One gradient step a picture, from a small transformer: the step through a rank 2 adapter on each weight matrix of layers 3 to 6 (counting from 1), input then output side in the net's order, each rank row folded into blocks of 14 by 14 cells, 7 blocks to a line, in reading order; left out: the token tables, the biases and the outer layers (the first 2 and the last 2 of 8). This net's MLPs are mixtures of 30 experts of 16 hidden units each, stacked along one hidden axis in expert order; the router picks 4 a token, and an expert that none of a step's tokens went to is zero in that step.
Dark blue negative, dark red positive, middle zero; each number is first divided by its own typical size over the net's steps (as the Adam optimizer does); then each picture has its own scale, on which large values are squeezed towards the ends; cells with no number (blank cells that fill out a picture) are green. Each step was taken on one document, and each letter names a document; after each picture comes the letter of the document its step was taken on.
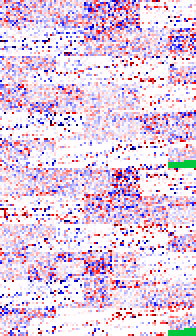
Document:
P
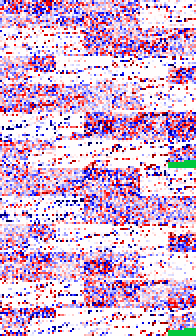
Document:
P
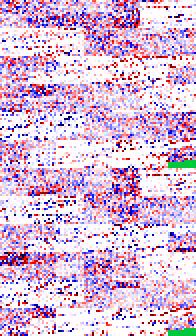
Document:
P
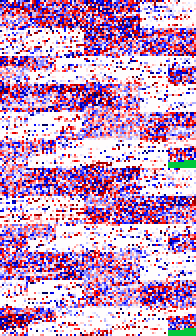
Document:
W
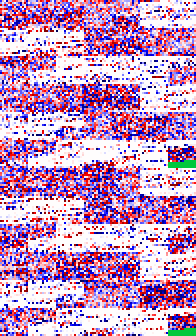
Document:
W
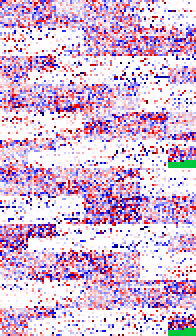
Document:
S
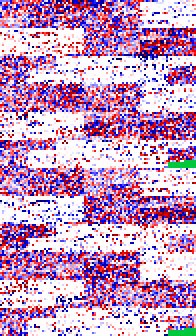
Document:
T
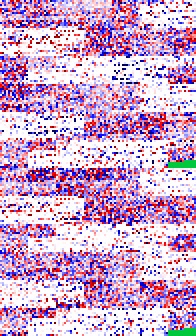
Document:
S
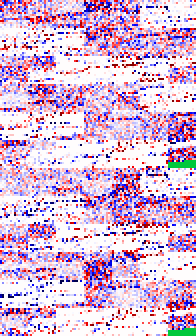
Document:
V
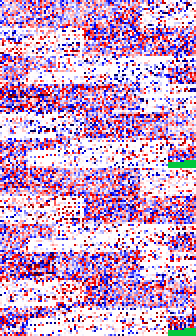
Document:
S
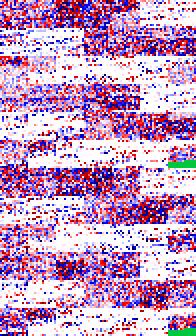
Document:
W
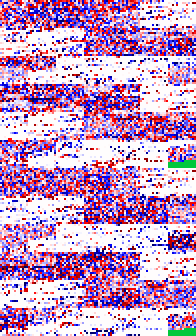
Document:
W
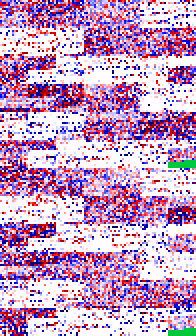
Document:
T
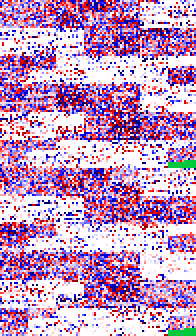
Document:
T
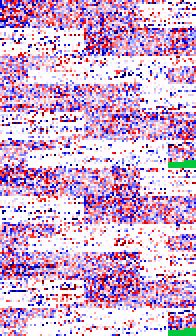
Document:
S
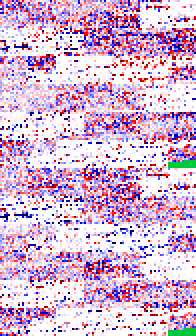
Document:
P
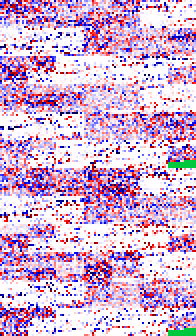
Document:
V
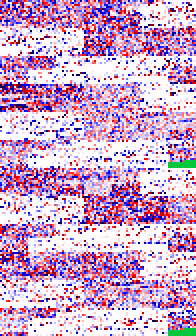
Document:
S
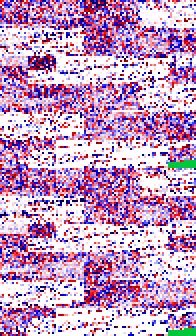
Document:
V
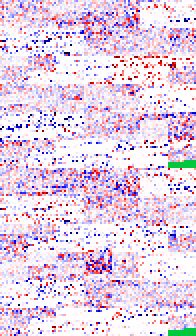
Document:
P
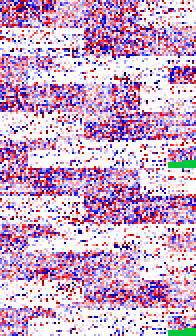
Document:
S
